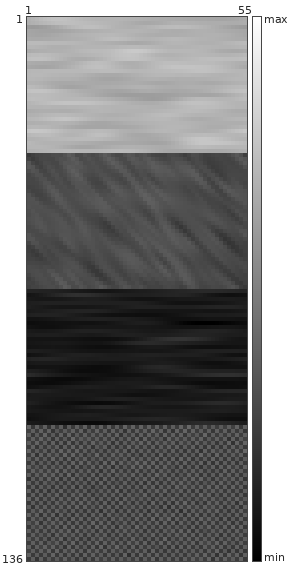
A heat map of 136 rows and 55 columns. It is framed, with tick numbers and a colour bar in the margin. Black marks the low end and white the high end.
It is made of 4 by 1 panels. Panel 1,1: high, streaked across, faint in contrast. Panel 2,1: low, slanting down to the right, faint in contrast. Panel 3,1: very low, streaked across, faint in contrast. Panel 4,1: low, checkered.
